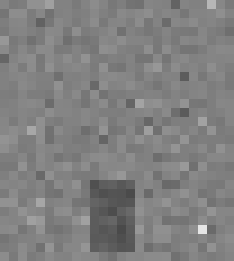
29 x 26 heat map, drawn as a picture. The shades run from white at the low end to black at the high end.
Mirror symmetry: none. Odd patch: higher, in the bottom middle. Ninth with the highest average: bottom middle. Slope: none. Average level on the scale: 50%.
